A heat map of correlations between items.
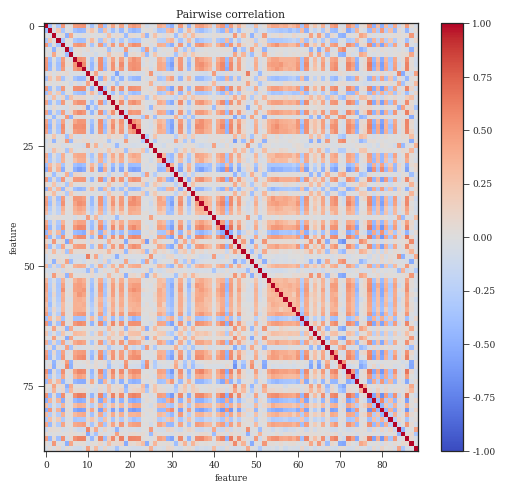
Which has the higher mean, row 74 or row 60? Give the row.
60
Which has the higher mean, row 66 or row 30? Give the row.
66
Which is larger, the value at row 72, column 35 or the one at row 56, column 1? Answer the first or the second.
the first
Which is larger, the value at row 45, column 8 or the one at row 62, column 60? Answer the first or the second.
the second
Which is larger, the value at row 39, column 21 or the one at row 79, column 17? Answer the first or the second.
the first
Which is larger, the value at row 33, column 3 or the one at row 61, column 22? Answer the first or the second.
the first
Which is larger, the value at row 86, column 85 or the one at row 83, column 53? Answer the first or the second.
the second
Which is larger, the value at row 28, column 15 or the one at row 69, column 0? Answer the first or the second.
the second
